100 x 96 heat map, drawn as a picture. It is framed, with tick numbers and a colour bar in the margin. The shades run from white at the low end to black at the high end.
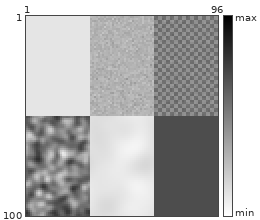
The table splits into 2 rows of 3 panels. Panel 1,1: very low, flat. Panel 1,2: low, fine-grained, faint in contrast. Panel 1,3: middling, checkered. Panel 2,1: middling, blotchy, strong in contrast. Panel 2,2: very low, smooth, faint in contrast. Panel 2,3: high, flat.
